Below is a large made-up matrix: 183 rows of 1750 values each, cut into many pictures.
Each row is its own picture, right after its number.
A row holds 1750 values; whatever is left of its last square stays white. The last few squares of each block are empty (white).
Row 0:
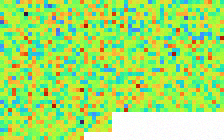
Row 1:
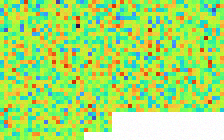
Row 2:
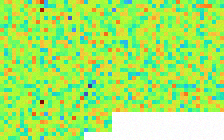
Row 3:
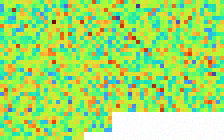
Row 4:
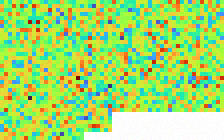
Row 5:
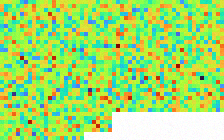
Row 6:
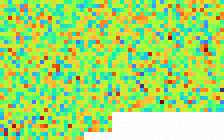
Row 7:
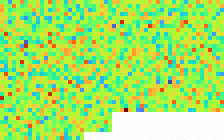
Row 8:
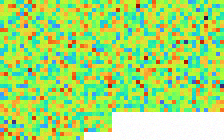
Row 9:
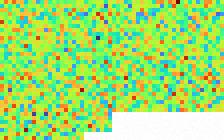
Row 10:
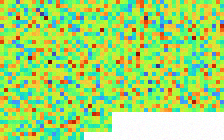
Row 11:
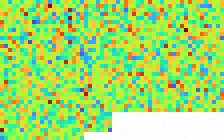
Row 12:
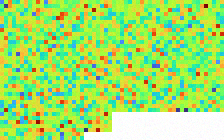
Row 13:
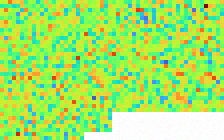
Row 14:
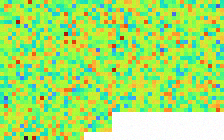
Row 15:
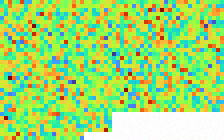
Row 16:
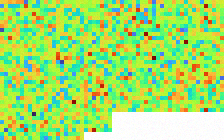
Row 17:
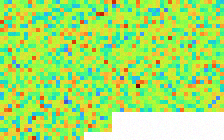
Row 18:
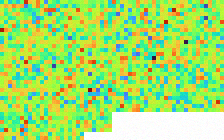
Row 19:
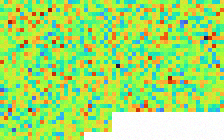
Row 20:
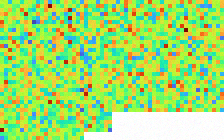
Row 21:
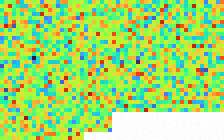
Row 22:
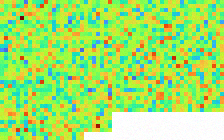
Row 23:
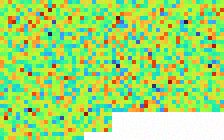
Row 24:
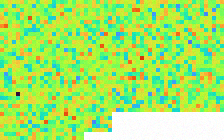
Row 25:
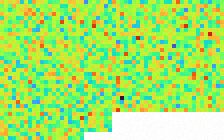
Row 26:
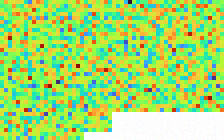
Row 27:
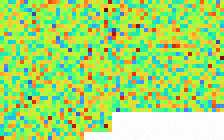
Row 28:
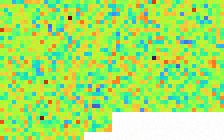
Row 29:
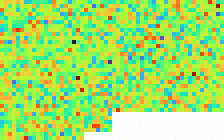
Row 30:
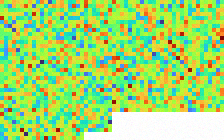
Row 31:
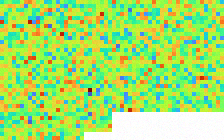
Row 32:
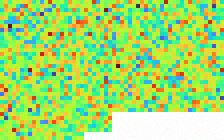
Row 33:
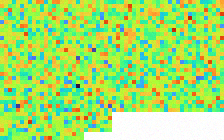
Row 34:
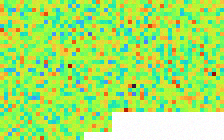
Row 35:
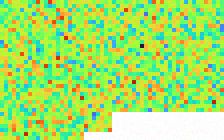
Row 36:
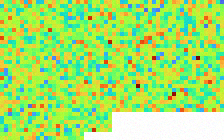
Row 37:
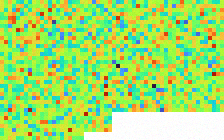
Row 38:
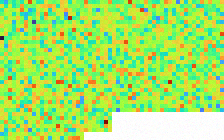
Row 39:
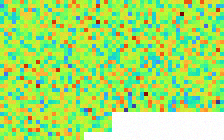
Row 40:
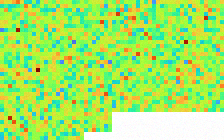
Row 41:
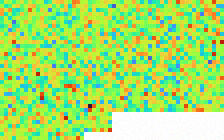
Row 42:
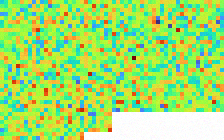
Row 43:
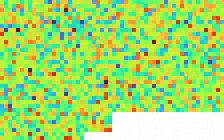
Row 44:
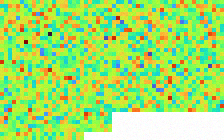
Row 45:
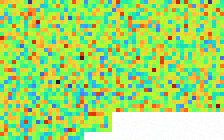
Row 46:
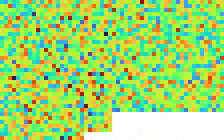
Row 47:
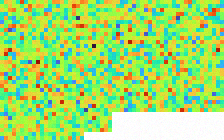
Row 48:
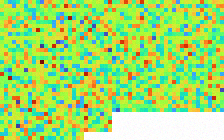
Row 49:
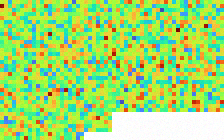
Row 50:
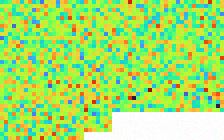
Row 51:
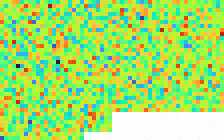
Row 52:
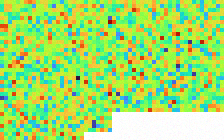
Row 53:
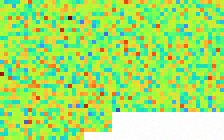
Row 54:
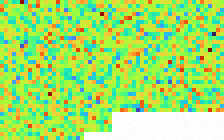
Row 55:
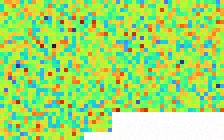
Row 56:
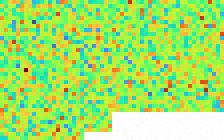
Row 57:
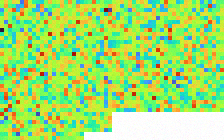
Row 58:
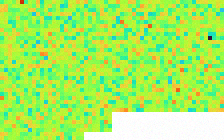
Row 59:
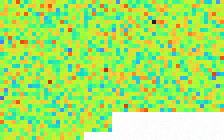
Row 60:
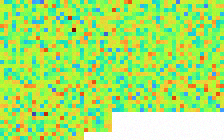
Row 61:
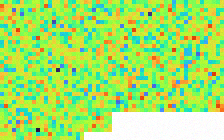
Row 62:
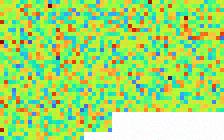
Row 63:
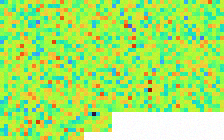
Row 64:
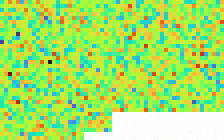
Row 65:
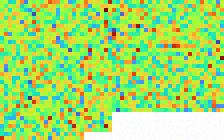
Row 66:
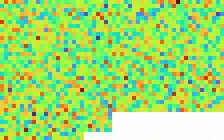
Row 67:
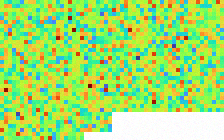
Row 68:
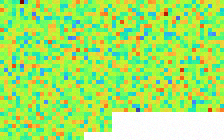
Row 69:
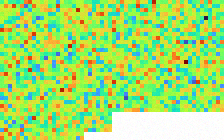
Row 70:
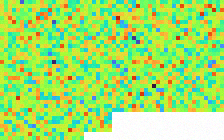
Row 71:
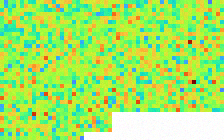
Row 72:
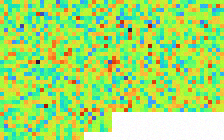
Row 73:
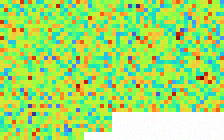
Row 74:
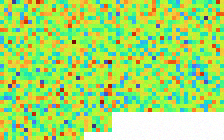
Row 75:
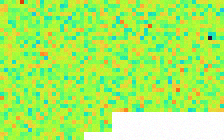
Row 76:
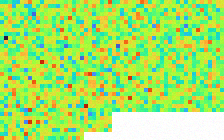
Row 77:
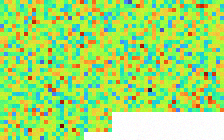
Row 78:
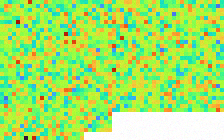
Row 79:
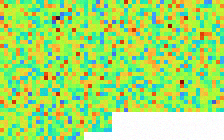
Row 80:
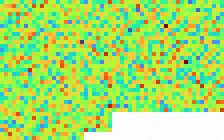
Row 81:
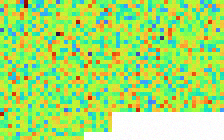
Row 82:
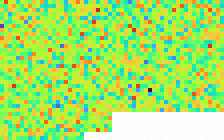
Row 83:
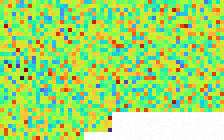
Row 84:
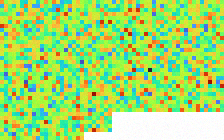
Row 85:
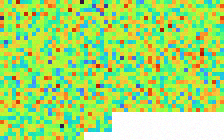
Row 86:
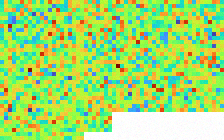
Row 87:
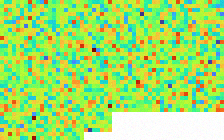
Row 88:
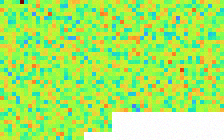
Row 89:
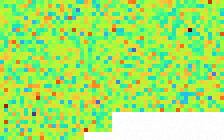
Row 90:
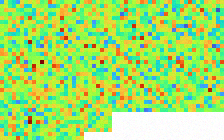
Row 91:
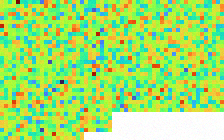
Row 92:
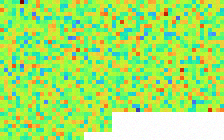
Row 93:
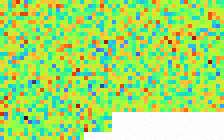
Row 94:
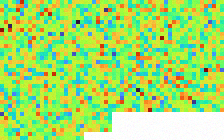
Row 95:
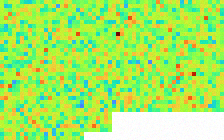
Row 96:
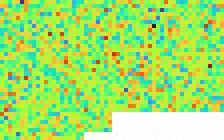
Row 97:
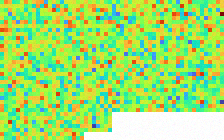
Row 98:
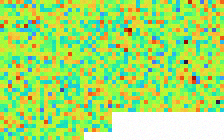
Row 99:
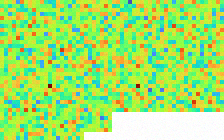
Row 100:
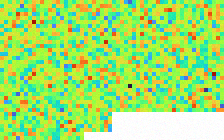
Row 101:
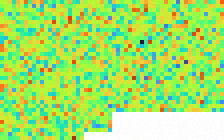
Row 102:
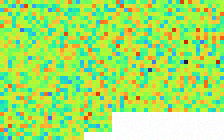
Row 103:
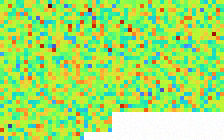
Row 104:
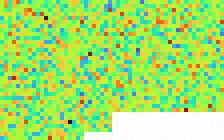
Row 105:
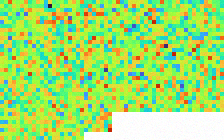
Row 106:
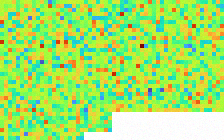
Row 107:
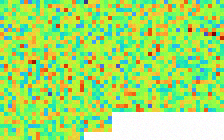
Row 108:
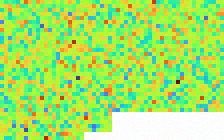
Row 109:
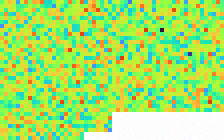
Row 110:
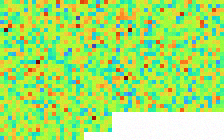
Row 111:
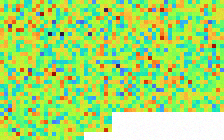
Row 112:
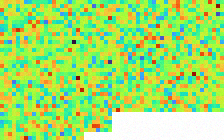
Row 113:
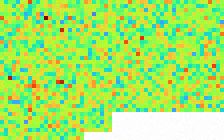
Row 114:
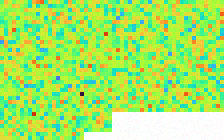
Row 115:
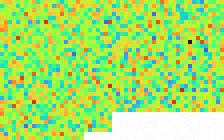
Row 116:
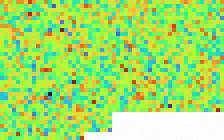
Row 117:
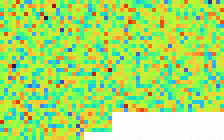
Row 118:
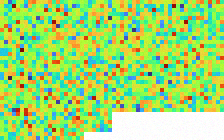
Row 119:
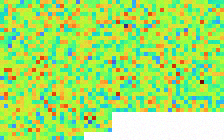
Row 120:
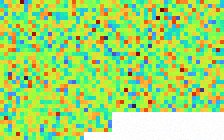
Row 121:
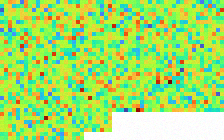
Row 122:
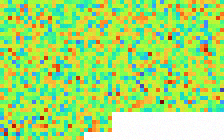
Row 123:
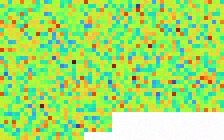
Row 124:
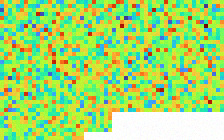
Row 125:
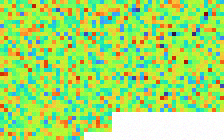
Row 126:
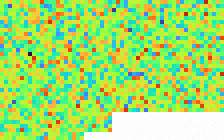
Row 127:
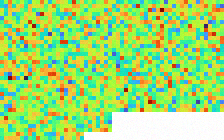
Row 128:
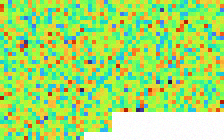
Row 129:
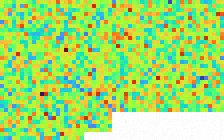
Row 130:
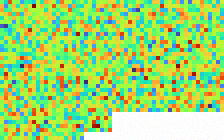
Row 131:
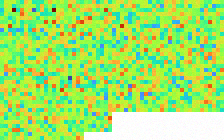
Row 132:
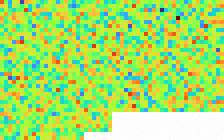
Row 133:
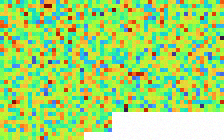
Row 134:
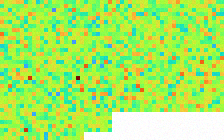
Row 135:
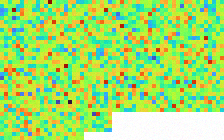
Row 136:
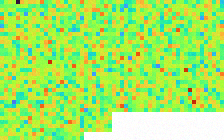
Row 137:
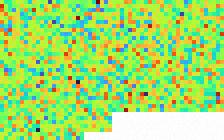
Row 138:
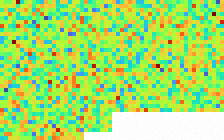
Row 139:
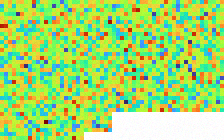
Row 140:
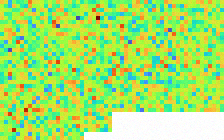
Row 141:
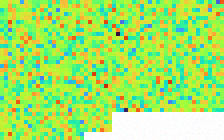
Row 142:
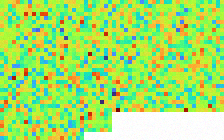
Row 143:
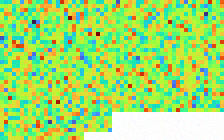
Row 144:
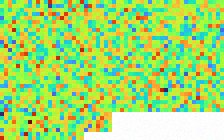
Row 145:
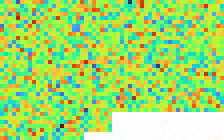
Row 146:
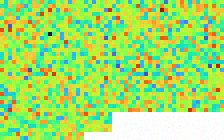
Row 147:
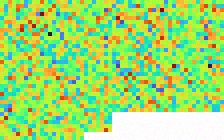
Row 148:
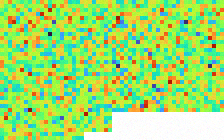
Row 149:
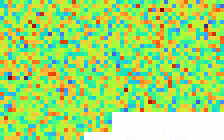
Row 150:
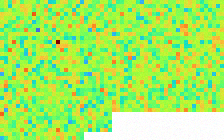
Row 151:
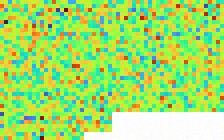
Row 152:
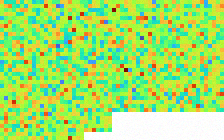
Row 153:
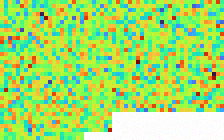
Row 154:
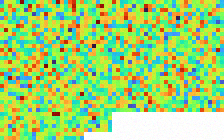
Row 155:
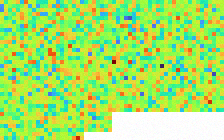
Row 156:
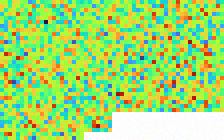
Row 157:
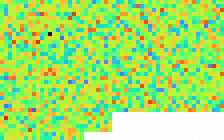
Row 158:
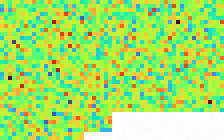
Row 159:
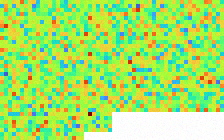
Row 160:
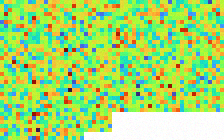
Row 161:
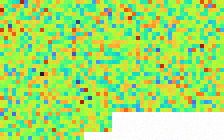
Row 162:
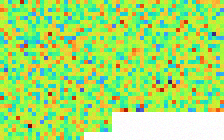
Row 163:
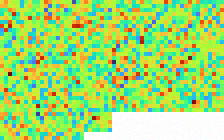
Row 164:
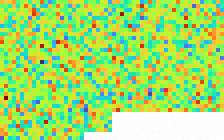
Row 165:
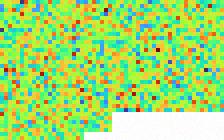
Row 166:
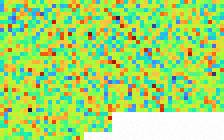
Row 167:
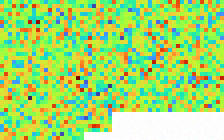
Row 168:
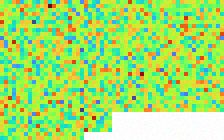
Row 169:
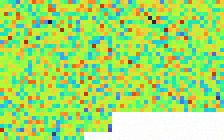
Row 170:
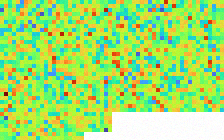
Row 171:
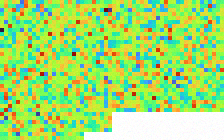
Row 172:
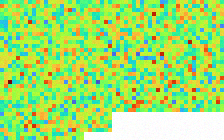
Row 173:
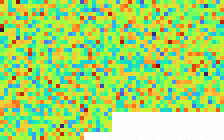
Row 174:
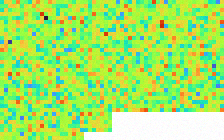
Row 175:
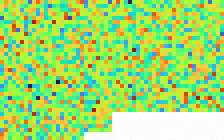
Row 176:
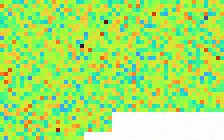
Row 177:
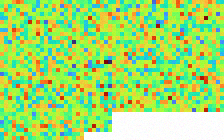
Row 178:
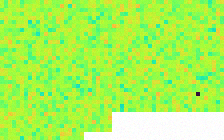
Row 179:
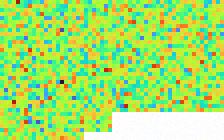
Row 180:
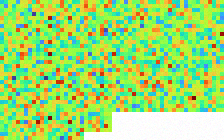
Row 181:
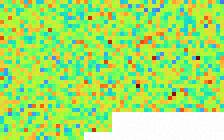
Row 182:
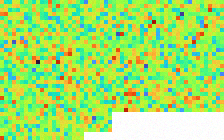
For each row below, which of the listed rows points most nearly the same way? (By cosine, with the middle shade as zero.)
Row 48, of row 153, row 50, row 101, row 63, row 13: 50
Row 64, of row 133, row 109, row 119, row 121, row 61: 133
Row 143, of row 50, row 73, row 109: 50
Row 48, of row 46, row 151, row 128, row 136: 46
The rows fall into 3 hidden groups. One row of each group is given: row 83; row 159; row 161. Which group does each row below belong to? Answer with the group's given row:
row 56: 83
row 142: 83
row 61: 161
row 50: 83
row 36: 159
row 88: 161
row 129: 159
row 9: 159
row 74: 159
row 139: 159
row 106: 83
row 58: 161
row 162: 161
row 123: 159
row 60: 83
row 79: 83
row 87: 159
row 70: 161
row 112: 159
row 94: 161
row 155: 161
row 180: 83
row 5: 159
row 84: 159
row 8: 159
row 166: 161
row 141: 161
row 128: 161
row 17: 159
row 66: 159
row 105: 83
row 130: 159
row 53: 83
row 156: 159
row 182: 161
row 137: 161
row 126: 83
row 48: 83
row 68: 161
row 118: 161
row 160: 159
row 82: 83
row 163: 161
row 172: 159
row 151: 159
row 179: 83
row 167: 159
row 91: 83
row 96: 161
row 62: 83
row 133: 83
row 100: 83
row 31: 159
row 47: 161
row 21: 83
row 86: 161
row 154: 161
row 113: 83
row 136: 83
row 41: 161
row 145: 83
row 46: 83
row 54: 161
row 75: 161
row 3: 161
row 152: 83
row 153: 83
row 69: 159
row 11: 83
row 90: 83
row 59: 83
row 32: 161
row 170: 161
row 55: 83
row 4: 159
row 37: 161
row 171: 161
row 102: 159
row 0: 83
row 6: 159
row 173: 83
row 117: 83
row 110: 161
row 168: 83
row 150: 83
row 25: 83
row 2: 83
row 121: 161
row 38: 83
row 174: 83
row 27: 83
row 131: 161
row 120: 161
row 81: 161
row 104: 83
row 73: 159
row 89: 83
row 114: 83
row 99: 83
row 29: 159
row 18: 159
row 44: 161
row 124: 161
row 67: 83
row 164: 83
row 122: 159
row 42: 83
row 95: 159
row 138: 83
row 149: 161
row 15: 161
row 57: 161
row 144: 83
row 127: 161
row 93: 83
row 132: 161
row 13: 159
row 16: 159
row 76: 83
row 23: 161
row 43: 161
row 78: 159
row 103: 83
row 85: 83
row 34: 161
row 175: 83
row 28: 159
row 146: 161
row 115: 159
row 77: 83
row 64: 83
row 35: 83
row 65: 83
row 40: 159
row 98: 159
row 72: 161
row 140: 161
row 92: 161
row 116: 159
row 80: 159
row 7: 161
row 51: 83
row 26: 83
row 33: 159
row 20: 83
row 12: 83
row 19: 161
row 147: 161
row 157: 161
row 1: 161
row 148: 161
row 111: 161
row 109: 83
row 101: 159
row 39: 161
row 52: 159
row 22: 159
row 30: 83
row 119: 161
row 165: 161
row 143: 83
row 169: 83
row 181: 159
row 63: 83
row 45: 83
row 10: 83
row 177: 159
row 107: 161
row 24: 159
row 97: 159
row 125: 159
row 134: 159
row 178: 159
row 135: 161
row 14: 159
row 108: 159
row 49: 161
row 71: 159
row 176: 159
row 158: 161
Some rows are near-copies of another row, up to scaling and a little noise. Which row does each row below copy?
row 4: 167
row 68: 92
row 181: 36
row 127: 149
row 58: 75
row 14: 78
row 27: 65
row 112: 29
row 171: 57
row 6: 122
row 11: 20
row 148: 23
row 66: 9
